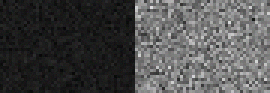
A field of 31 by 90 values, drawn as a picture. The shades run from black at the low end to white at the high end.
The table splits into one row of 2 panels. Panel 1,1: very low, fine-grained, faint in contrast. Panel 1,2: middling, fine-grained, strong in contrast.
